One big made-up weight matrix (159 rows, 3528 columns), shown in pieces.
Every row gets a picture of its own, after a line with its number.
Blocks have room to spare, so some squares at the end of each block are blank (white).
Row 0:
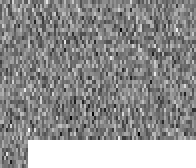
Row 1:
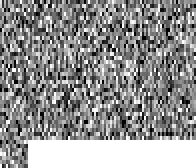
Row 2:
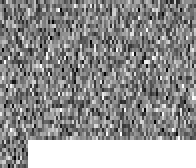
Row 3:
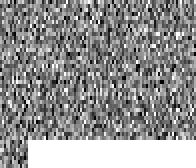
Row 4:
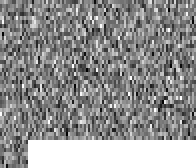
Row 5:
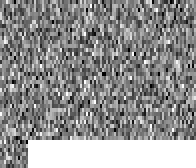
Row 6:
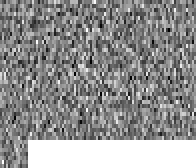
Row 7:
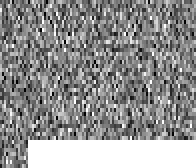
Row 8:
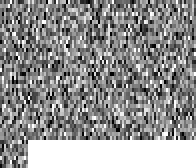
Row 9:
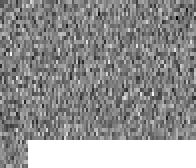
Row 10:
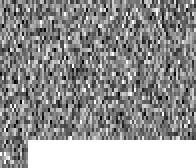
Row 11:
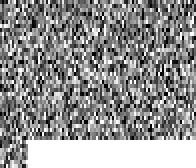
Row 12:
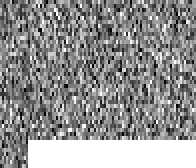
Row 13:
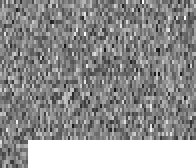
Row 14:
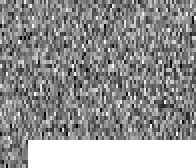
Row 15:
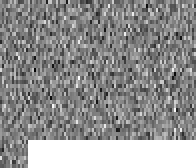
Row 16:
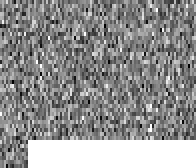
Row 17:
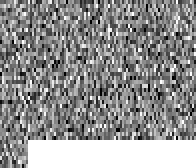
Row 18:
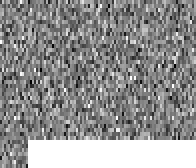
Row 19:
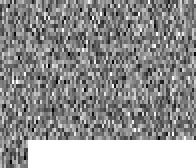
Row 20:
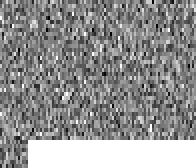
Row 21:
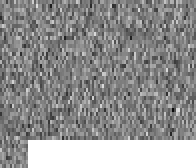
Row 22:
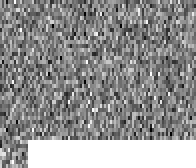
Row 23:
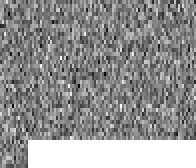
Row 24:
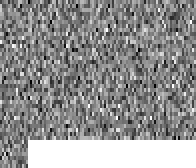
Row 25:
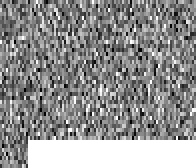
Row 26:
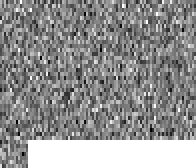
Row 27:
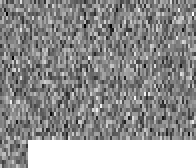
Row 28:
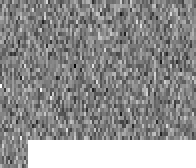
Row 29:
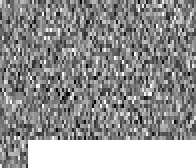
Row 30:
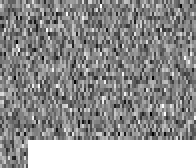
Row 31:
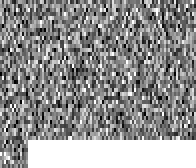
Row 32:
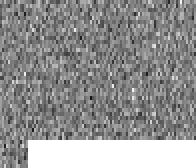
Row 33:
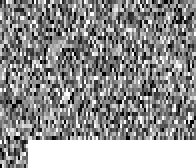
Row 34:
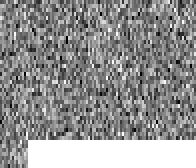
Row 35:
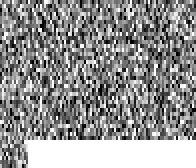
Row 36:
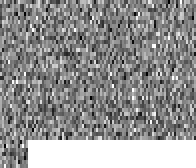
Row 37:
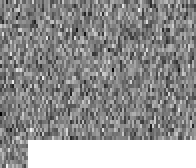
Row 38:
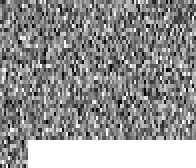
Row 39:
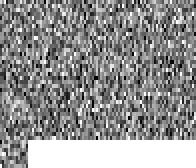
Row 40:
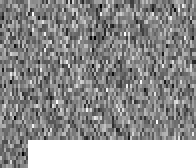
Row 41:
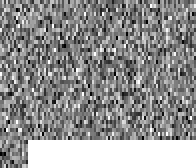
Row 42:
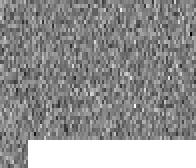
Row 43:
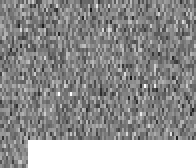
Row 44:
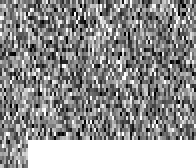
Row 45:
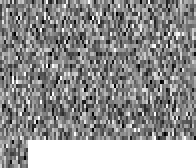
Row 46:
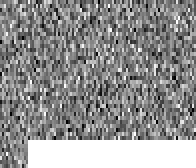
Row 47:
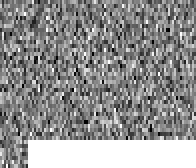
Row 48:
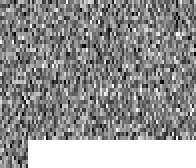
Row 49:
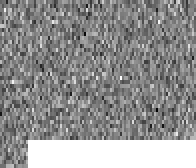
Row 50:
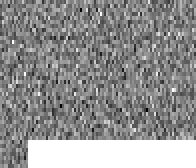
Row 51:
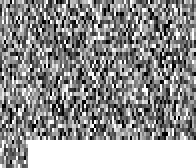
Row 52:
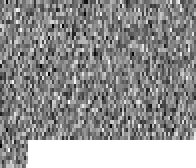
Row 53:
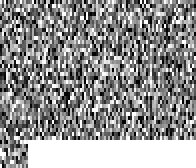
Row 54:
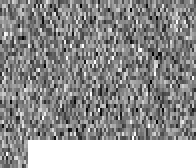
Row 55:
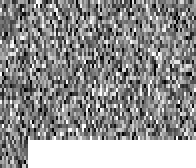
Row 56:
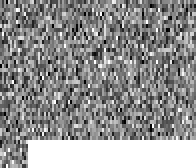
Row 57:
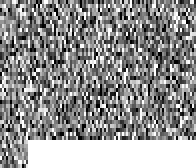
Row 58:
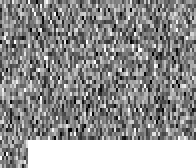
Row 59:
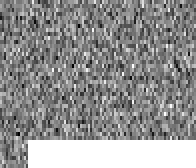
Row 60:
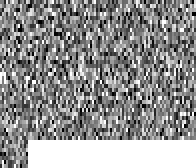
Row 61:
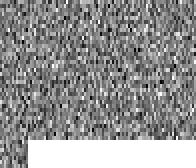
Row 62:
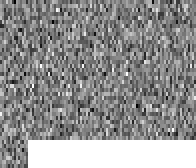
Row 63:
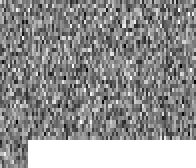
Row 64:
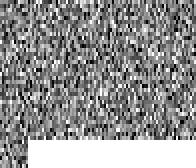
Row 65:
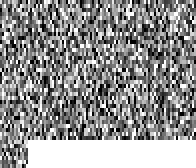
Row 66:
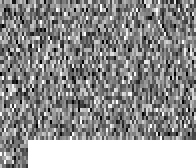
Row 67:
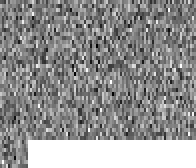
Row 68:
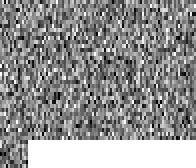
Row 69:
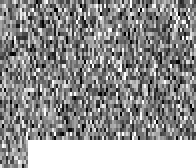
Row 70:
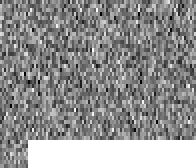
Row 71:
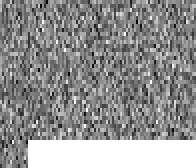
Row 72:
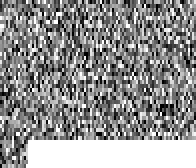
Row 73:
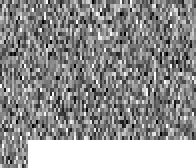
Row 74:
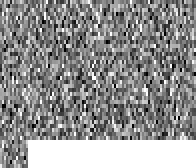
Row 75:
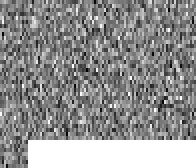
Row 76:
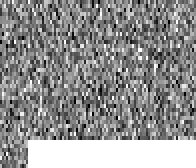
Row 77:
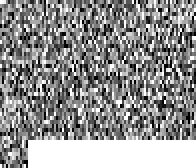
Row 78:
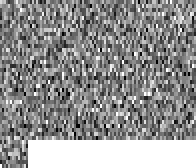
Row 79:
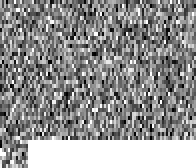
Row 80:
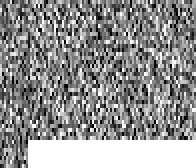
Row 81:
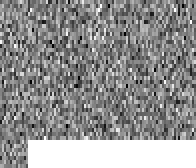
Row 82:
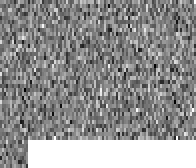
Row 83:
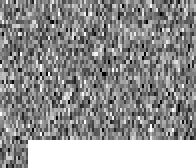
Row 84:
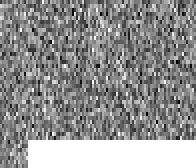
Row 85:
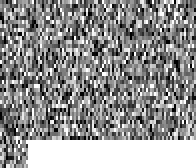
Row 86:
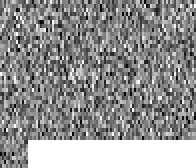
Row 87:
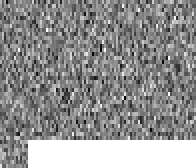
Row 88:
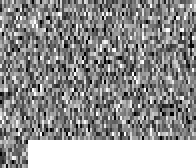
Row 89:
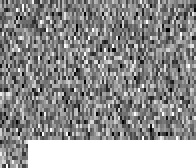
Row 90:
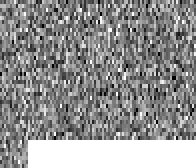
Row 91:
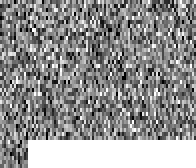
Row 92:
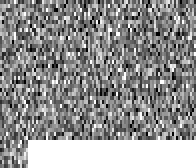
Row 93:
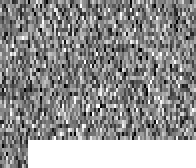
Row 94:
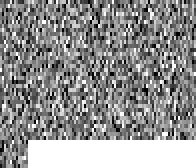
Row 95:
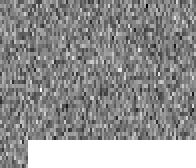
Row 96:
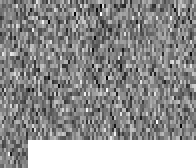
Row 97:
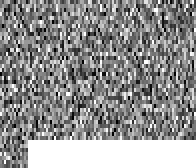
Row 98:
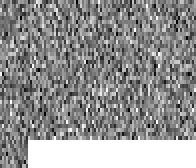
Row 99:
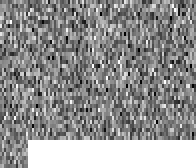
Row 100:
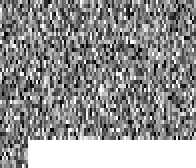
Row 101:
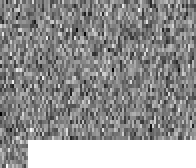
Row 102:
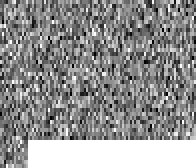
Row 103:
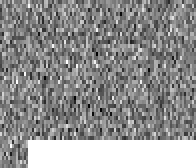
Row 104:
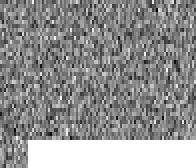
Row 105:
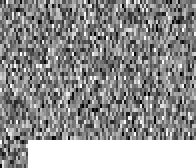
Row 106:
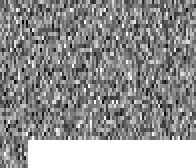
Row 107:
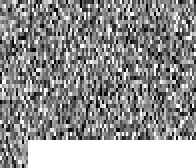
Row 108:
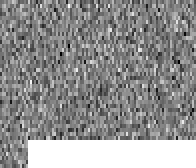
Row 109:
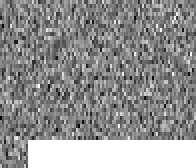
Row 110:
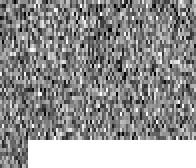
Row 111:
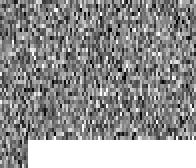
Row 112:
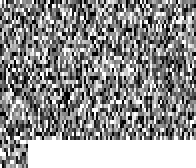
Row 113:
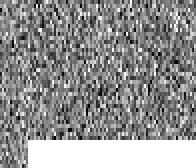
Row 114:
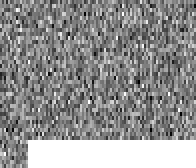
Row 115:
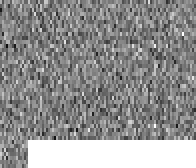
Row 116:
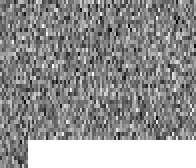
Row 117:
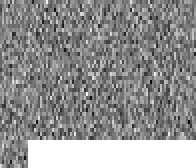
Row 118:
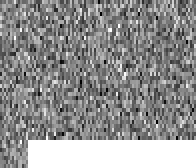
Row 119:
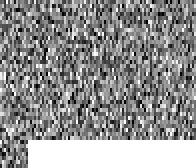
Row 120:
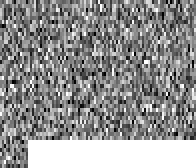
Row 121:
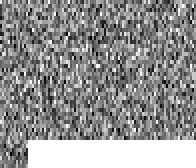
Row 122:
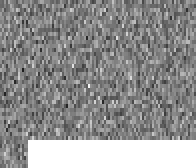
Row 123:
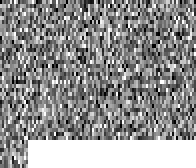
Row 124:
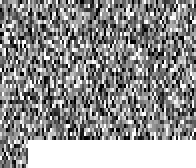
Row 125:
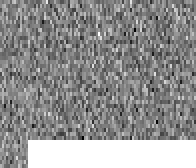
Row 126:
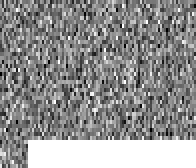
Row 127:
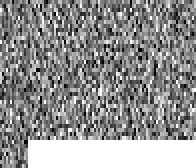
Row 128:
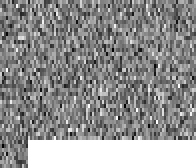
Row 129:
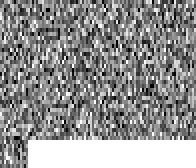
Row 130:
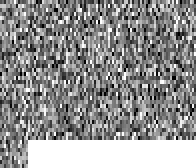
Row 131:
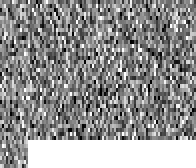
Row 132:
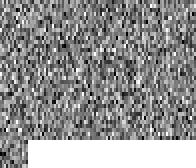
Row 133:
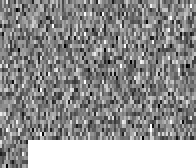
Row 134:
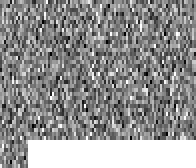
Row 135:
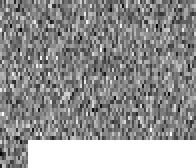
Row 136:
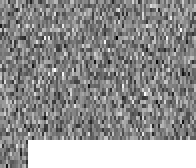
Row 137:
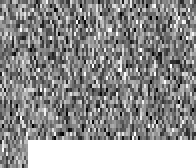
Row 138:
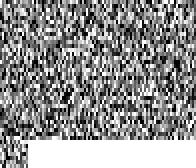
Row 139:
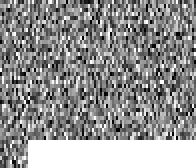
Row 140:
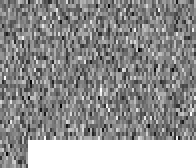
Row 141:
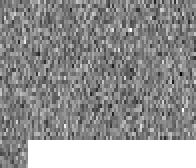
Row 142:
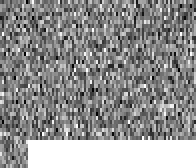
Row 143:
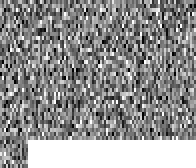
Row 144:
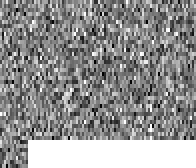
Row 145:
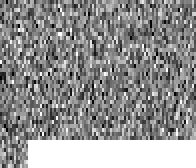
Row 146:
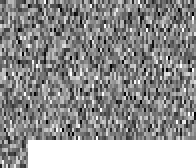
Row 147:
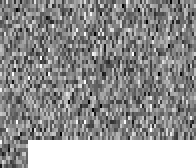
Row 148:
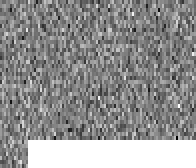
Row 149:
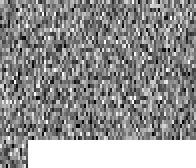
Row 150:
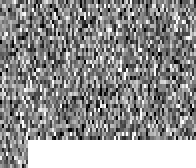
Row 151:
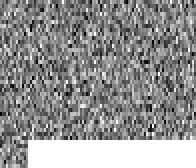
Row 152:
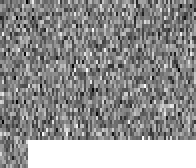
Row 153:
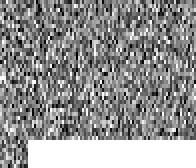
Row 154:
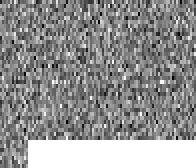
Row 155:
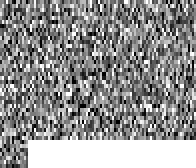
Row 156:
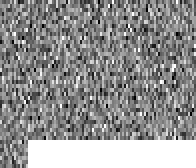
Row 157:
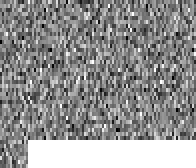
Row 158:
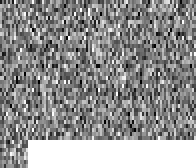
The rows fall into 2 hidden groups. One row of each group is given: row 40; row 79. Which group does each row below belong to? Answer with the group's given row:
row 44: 40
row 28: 40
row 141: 79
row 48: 40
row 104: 79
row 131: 40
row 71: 40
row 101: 79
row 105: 79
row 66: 79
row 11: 79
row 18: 40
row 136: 79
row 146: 79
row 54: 40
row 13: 79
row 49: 79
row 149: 79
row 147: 79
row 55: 40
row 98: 40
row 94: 40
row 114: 79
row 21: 79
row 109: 79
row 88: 79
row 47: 79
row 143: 79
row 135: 79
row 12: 40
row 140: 40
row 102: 79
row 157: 40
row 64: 40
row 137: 40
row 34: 40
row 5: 79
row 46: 40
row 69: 40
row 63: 79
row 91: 40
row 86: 79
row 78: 79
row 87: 79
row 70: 40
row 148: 40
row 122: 79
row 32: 40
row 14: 79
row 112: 79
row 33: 79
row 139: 40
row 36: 40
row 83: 79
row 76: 40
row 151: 79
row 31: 79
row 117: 40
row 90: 40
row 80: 40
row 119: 79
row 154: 40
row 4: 79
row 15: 40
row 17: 40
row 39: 79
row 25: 40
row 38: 79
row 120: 79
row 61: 40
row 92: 40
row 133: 79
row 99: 40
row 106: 79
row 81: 40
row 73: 40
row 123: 40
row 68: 79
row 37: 79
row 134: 40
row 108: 40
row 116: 40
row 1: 79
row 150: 40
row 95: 40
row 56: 79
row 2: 79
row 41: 79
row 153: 79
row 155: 79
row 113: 40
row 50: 40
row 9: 79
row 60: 79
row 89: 79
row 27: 79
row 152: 79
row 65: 40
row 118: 40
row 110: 40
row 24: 40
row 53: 79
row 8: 40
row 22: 79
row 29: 79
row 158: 40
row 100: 40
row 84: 40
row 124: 40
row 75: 79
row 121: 40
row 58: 40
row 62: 79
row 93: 40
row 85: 79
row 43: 40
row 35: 40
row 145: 79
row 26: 79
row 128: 40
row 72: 79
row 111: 40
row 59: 79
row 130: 40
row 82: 40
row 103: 40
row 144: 79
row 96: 40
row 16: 79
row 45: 40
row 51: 40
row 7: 40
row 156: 40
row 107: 40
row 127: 40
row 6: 79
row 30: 79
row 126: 79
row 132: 79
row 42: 79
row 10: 79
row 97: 79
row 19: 40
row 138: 79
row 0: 40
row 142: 79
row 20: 79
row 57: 40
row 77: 79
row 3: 40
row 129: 79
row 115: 40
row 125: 40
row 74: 40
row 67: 79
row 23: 79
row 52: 79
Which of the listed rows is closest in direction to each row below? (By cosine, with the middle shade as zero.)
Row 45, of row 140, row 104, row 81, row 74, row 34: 74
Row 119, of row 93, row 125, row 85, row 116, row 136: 136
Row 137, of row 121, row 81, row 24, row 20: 81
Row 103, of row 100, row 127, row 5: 5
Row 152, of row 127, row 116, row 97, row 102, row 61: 97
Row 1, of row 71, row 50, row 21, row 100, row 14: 21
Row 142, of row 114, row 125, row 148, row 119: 114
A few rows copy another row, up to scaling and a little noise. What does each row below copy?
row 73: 28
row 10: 31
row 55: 98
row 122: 106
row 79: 22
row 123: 154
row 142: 152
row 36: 32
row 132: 41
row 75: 4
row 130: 90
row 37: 101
